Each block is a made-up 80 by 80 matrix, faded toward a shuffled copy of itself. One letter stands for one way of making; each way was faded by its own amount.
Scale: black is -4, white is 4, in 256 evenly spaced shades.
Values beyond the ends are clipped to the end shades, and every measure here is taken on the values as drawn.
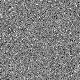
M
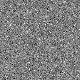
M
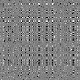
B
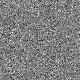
M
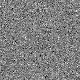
M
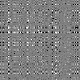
B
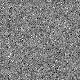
M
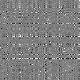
B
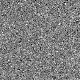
M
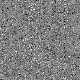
M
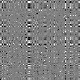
B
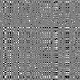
B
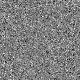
M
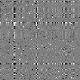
B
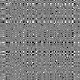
B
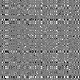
B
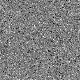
M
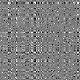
B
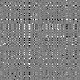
B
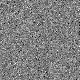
M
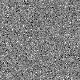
M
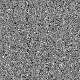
M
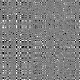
B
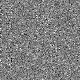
M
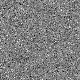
M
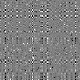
B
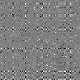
B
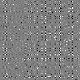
B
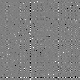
B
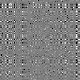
B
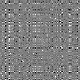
B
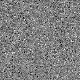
M
